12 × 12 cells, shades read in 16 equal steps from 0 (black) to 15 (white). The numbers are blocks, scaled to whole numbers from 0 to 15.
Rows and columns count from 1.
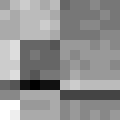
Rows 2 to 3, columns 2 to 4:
10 11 11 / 10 11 11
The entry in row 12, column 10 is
9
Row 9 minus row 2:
-5 -5 -10 -11 -10 -9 4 5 4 4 3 4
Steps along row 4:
same up same same down down same same same up same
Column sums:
132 134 99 97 99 97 92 98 95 97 97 95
